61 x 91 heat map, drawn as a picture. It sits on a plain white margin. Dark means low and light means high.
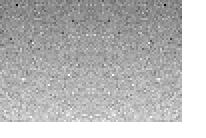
Values rise toward the bottom. The left and right halves mirror each other. There are no regular stripes.
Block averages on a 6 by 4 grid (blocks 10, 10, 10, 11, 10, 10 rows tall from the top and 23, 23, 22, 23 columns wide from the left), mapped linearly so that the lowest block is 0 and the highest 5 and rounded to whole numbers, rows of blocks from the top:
0000 | 1111 | 2222 | 3333 | 4444 | 5555
